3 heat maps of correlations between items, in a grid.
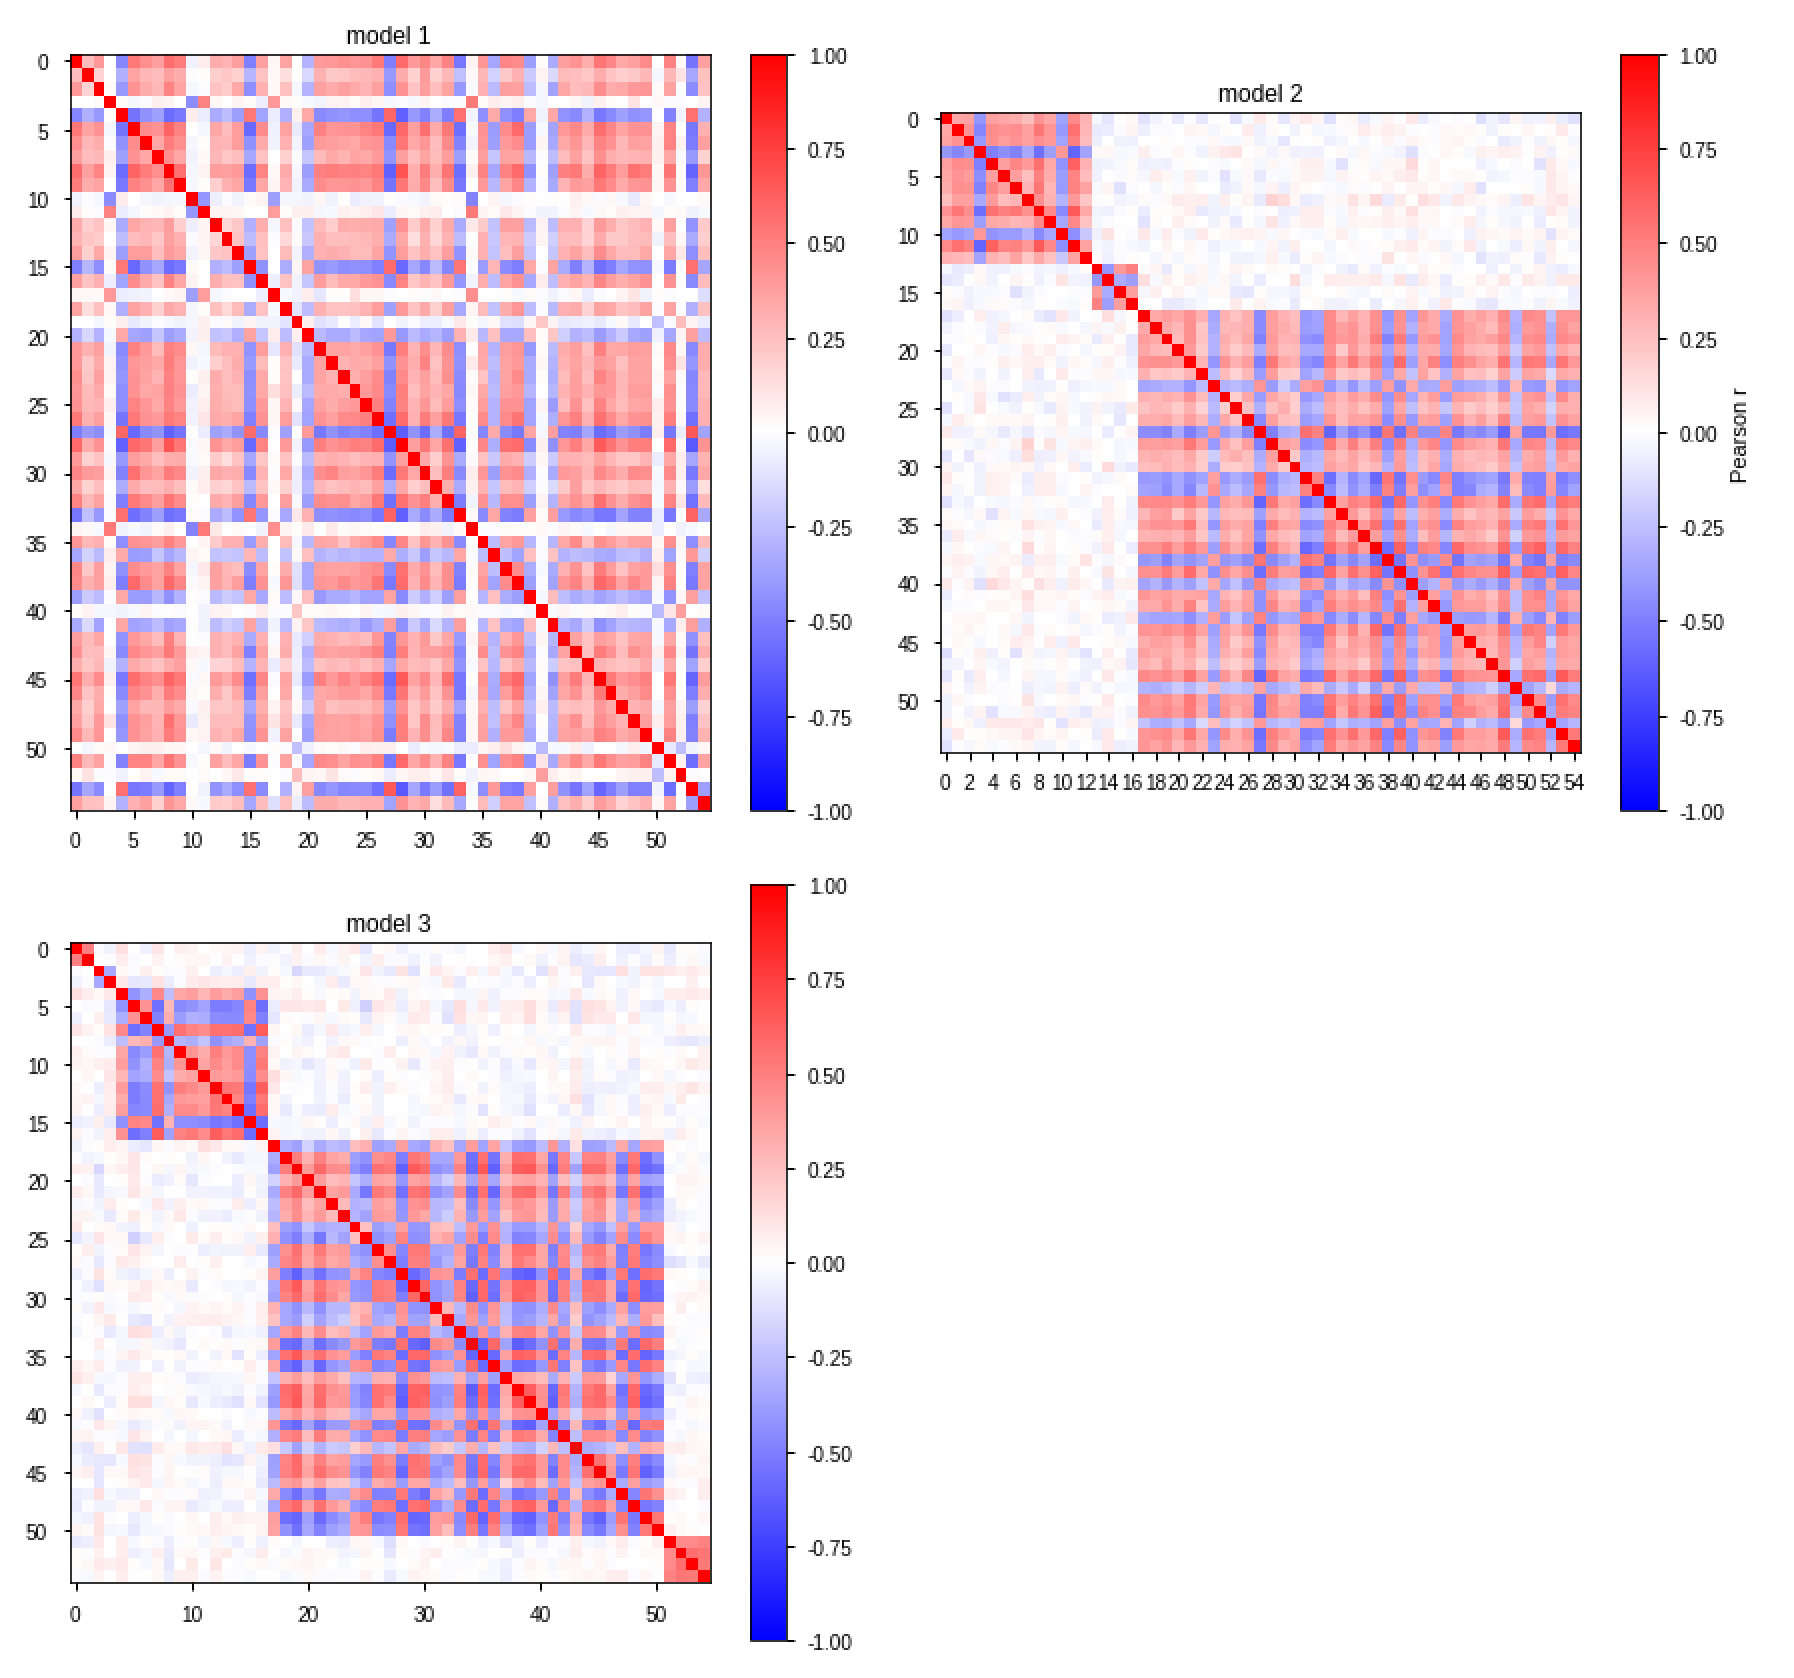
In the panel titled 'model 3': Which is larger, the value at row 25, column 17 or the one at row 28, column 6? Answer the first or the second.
the first
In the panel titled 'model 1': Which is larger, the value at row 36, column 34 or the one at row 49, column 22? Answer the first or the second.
the second
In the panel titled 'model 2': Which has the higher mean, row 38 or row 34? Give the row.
34
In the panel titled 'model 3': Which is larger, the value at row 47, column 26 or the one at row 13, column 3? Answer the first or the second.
the second
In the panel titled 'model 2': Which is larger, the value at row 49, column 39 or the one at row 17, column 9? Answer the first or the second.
the second
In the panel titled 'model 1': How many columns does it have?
55
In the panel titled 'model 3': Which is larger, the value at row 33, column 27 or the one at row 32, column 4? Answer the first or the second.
the first
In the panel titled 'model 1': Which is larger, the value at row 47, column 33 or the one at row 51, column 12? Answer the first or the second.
the second
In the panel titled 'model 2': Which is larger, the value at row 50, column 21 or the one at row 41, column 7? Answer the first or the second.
the first
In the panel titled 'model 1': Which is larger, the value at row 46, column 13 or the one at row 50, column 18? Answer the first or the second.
the first
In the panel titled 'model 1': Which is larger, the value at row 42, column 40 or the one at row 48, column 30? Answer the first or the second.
the second
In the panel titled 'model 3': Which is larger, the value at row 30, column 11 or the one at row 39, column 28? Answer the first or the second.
the first
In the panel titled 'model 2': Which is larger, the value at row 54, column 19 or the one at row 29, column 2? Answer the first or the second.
the first
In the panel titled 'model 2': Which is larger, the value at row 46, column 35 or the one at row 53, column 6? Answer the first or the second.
the first
